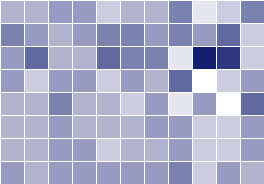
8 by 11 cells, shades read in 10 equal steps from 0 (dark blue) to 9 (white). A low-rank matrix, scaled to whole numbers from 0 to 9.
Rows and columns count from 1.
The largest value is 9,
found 2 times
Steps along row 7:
same down same up down same down up same down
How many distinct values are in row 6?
3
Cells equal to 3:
5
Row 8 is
5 6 5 5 5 5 5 4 7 5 6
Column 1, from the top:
6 4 5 5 6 6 6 5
